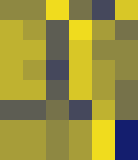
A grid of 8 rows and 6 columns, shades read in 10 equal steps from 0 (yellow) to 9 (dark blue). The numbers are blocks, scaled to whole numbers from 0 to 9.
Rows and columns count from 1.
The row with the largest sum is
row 6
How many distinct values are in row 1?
5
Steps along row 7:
same up down down up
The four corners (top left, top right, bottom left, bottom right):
4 1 3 9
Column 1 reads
4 2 2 2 2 6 3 3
